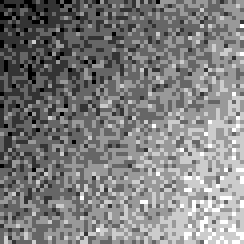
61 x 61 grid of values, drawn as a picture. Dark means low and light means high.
The ninth with the highest average is the bottom right. The halves do not mirror each other. The top left is the ninth with the lowest average. No single row or column stands out from its neighbours. There are no regular stripes. The field climbs toward the bottom right.
